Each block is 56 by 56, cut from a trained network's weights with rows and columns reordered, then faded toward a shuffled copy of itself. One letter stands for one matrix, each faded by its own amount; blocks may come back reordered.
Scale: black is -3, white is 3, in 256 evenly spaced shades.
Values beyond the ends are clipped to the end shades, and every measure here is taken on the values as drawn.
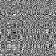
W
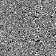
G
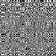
W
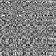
W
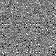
G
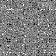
G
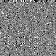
G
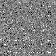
G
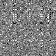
G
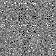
G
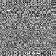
W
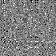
G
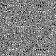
G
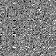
G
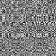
W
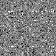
G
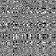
W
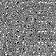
G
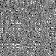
G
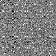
G
